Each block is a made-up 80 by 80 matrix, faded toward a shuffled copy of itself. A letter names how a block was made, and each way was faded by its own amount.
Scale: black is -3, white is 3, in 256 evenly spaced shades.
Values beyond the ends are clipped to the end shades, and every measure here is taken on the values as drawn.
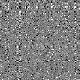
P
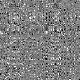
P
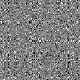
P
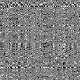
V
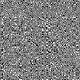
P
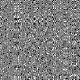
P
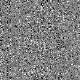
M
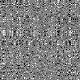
P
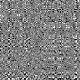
V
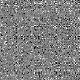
P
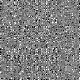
P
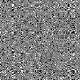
P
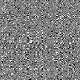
P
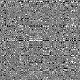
V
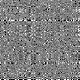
V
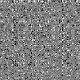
P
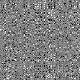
P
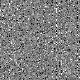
M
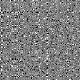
P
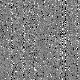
M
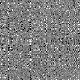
P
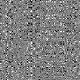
P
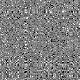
P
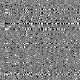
V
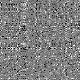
P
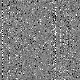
M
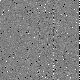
M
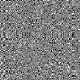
P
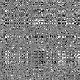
V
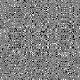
P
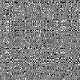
V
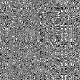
P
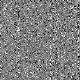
M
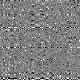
V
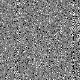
M
